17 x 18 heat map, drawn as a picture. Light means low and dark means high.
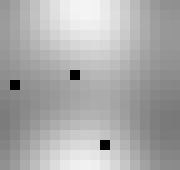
Three lone cells stand out, each far higher than its neighbours. The ninth with the lowest average is the top middle. On average the colour sits 30% of the way up the scale.
